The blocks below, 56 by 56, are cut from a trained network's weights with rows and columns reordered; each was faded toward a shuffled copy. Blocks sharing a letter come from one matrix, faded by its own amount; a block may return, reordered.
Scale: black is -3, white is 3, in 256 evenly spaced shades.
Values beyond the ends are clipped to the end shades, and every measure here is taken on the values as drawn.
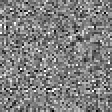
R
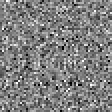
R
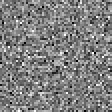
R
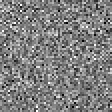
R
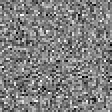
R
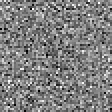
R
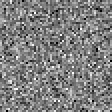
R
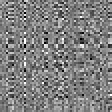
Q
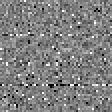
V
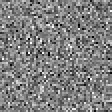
R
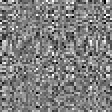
Q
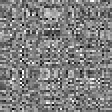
Q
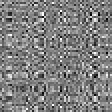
Q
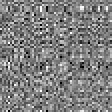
Q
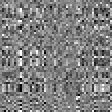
Q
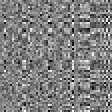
Q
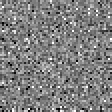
V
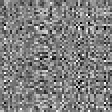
Q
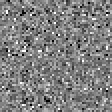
V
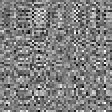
Q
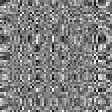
Q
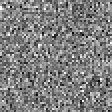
R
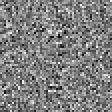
R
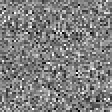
R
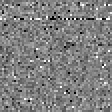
V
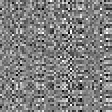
Q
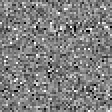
V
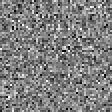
R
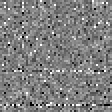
V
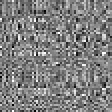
Q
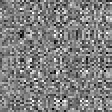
Q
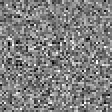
R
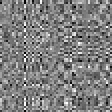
Q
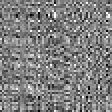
Q
